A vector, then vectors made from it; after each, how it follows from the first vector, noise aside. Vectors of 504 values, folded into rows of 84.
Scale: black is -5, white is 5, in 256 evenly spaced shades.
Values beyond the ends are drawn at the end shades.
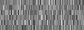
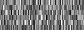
scaled up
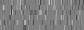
partly zeroed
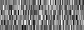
scaled up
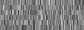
copied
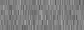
shrunk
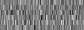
sign-scrambled
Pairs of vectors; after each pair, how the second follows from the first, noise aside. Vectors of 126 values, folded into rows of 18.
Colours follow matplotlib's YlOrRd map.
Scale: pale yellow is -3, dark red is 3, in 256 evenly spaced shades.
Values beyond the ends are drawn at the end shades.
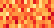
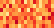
copied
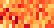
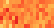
shrunk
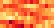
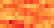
shrunk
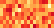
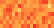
shrunk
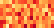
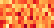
copied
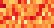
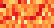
copied
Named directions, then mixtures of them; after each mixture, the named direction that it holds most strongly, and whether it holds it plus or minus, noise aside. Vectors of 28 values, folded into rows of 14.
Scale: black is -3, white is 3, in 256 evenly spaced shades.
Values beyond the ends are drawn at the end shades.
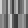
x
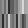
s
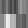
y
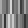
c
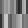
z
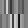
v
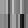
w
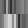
y, plus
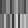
c, minus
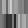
y, minus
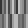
x, minus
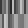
c, minus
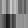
y, minus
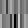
v, minus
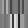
v, plus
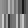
s, minus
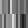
c, plus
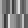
z, minus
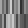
c, plus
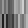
s, plus
